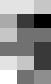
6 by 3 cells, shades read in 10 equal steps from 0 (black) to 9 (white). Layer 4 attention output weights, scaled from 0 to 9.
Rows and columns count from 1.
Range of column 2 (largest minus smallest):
6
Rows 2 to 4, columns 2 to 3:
2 0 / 4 4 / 4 2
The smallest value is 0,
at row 2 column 3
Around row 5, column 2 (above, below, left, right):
4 4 8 2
